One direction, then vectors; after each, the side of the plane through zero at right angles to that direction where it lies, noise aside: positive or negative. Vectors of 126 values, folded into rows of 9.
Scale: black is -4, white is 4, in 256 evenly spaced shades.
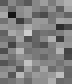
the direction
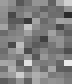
positive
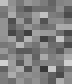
negative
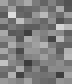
negative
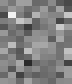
negative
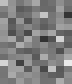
negative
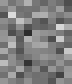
negative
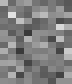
negative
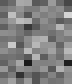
negative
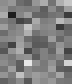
positive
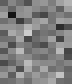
positive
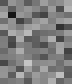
positive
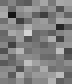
positive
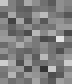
negative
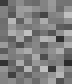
positive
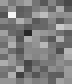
negative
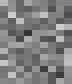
negative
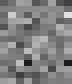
negative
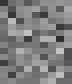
positive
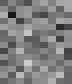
positive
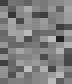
positive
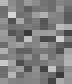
negative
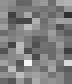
positive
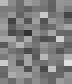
negative
